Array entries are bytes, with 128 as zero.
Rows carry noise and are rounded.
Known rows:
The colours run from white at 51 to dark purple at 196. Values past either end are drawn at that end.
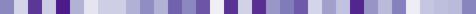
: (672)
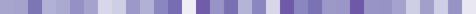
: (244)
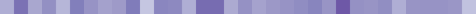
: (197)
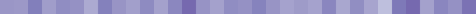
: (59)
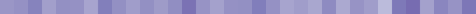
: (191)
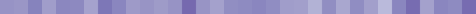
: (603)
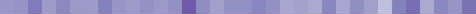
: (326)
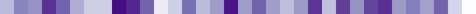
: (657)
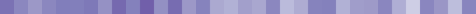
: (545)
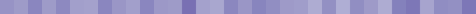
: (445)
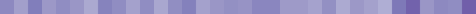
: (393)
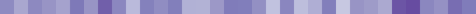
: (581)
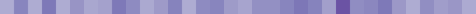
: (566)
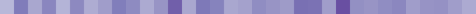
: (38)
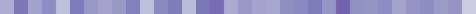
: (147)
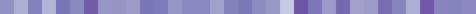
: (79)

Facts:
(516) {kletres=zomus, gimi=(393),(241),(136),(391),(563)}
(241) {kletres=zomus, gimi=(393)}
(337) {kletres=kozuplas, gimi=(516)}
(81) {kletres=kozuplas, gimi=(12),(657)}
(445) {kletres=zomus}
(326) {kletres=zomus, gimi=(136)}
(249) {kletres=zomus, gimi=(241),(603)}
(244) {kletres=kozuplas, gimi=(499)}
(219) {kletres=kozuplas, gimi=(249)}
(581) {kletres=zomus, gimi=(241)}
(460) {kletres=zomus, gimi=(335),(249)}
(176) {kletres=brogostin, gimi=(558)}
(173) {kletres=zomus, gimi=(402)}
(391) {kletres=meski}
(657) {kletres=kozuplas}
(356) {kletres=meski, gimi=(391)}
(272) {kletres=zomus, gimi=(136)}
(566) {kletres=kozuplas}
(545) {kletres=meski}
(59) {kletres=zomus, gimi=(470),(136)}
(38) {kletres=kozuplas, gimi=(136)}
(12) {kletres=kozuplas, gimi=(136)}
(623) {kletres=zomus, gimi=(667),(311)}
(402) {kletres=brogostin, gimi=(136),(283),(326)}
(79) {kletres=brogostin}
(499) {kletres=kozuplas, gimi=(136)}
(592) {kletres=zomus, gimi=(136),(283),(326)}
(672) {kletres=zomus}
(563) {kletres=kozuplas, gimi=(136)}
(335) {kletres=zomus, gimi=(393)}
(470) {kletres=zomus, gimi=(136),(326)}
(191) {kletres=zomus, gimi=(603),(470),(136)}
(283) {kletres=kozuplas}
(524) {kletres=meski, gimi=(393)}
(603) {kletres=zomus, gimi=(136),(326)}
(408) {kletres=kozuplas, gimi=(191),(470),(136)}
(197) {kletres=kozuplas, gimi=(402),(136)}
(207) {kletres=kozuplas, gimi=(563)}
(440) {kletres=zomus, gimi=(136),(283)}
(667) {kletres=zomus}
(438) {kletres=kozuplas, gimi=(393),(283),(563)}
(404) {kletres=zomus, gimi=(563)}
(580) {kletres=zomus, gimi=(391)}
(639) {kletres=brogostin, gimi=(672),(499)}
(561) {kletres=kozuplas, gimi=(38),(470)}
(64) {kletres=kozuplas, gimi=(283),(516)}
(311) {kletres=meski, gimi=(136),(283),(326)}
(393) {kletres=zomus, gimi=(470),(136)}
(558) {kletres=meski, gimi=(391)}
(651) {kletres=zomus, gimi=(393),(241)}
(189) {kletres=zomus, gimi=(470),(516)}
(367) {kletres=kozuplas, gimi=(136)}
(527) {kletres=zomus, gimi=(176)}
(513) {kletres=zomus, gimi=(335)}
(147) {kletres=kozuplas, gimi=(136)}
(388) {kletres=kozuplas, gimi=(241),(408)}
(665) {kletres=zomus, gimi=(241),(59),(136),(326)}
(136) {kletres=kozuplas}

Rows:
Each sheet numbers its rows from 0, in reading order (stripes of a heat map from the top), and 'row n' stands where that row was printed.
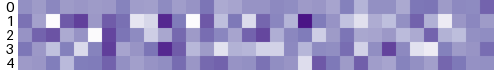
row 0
(516)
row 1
(527)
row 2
(623)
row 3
(356)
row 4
(402)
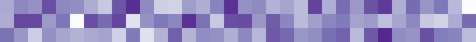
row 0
(81)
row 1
(667)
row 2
(207)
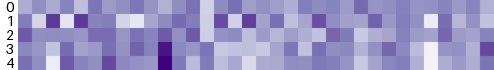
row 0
(388)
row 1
(639)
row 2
(524)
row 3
(391)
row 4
(558)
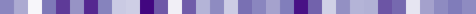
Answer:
(176)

